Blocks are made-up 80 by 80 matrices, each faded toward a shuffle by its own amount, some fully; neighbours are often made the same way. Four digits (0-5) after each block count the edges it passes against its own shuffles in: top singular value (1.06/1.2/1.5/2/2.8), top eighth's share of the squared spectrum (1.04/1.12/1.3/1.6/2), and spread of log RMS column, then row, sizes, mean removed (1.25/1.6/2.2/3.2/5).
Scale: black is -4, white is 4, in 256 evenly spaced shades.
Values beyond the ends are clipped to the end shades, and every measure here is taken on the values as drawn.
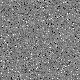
0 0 0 0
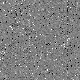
2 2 0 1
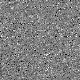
1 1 0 2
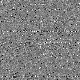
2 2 0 2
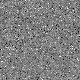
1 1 0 1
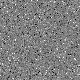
0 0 0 0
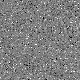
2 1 0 0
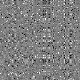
4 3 2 2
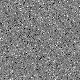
0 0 0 0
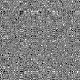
4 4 2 2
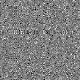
4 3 2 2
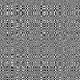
5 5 4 4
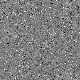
0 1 1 0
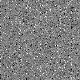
1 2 2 0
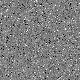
0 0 0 0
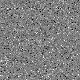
3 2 0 1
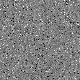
2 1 0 0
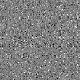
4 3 1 2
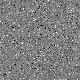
0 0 0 0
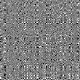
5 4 3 3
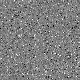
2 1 0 0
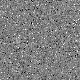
2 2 0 0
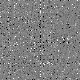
2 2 2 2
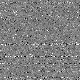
2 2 0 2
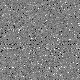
1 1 0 1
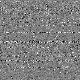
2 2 0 3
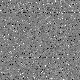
1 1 0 1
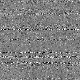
2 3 0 3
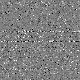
2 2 0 2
